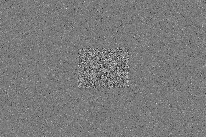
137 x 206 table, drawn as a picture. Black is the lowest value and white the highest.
The centre is the roughest part. Neither half mirrors the other. No regular stripes run through it. There is no overall slope. A few values lie far out on both sides of the bulk. The texture is fine-grained noise. An odd patch, rougher than its surroundings, sits in the centre.
